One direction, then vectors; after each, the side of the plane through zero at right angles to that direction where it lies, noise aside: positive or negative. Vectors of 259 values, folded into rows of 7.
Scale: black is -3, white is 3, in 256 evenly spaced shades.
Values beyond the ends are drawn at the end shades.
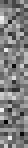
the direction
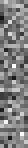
negative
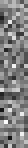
negative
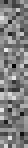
positive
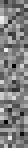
positive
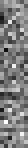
negative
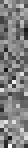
negative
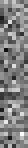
negative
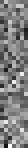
negative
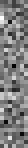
positive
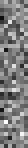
negative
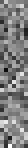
negative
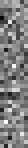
negative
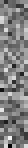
positive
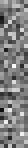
negative
